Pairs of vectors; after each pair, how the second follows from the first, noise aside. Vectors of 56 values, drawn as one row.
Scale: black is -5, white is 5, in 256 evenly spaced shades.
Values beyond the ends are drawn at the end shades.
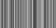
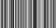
scaled up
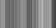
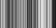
scaled up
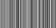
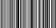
scaled up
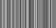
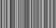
wrapped around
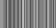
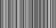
wrapped around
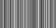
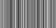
wrapped around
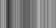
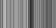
wrapped around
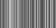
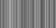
shrunk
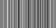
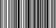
scaled up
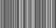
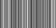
wrapped around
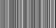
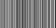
sign-scrambled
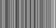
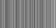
shrunk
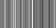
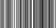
scaled up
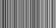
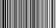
scaled up
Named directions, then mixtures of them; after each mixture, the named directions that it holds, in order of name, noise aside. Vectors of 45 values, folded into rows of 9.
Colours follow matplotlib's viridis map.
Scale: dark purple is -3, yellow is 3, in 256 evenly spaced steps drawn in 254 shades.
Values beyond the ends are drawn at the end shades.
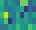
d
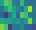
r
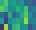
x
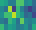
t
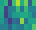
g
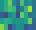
r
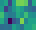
d, g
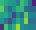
d, x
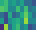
x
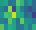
t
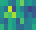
t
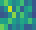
r, t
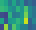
x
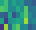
x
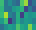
d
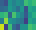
x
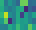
d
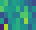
x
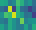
t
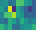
t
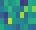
d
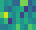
d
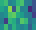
t, x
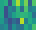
g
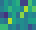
d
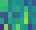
x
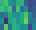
t, x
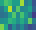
r, t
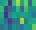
g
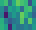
g, r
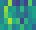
g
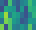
g, x
